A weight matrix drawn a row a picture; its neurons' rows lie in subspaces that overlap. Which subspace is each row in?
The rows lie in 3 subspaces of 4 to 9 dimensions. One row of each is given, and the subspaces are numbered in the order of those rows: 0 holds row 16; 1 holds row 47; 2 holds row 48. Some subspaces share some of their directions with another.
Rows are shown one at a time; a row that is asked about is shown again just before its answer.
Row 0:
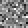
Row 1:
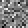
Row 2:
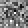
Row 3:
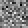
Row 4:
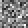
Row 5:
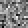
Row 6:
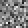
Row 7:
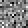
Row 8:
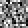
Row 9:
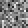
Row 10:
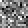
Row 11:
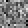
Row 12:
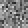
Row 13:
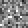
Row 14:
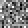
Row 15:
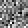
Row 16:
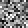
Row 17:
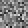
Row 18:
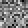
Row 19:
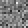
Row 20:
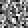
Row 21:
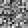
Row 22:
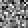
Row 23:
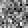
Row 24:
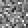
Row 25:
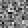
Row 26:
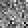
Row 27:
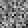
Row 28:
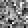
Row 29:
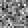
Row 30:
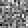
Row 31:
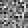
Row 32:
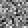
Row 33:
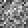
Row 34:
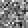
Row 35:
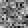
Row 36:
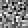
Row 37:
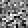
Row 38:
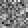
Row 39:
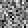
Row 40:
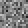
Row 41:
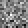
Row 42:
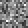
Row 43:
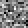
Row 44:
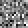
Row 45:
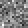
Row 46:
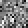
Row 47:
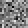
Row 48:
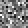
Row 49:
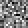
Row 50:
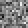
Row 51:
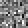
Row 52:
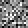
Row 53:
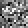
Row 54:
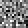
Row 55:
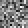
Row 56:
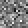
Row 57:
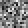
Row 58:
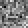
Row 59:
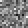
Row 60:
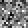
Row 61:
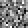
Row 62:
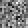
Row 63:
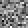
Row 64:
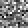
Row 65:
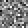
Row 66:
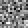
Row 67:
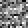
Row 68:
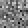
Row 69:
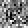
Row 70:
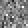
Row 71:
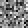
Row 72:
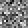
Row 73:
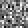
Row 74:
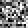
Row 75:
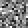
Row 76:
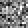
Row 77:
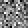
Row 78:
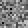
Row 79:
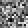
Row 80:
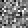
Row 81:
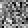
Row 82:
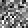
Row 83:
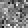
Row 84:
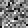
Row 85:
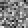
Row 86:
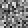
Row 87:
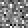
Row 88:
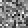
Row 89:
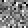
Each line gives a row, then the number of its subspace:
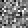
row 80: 0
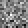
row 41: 0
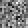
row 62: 1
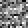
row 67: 0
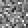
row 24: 2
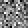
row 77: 0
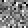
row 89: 0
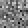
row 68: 0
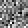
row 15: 0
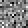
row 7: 0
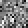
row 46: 0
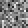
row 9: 1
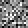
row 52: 0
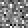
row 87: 2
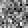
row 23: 0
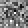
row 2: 0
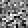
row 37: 0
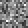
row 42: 0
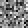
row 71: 2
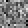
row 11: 2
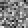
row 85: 2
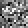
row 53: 0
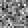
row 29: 2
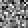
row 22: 0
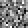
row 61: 0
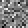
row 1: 0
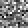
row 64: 0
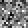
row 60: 0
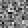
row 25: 2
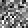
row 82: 0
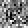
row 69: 0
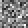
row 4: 0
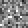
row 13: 0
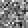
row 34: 0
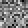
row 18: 0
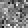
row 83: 2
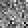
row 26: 2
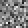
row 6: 0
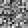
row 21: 0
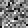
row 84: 1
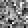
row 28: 0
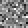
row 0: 2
